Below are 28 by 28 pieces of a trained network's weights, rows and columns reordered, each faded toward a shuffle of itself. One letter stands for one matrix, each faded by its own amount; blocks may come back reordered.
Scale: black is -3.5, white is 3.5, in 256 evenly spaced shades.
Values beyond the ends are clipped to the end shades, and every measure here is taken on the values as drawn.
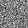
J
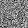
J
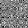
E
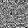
E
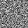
J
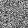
J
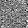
E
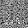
E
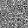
E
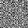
E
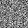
J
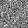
J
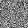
J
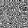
E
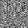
E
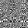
E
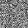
J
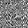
E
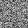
J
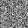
J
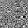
E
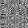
E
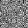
E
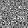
E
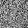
J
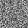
J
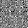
E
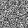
J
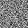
J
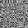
E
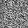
J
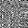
E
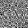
E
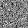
J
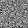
E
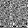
E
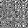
E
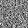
J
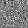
E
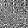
E
